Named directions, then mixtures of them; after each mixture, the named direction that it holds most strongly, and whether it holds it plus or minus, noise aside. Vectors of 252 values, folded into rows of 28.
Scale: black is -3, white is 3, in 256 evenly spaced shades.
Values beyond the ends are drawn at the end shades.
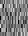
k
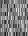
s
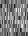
s, plus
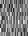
k, minus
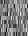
s, plus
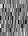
k, plus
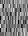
k, plus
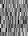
k, plus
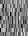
k, plus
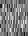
k, minus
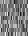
s, minus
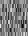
s, minus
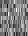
s, plus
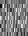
k, minus
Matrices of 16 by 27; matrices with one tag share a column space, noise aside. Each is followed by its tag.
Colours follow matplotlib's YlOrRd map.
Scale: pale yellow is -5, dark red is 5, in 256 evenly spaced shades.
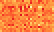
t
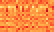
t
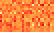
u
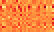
t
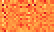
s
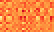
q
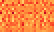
u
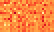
u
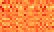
t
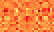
q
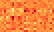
q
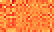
s
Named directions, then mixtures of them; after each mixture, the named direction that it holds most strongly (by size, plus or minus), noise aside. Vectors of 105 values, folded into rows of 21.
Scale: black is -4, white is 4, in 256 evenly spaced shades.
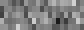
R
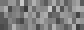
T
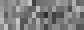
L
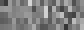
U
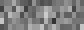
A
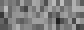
T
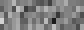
A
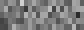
T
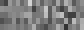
U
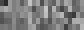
U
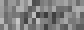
L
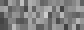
T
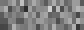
T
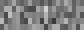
A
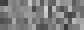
U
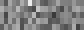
L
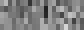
U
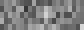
A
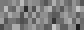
T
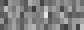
U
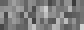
A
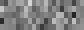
U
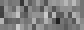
R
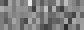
U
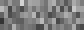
T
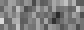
L
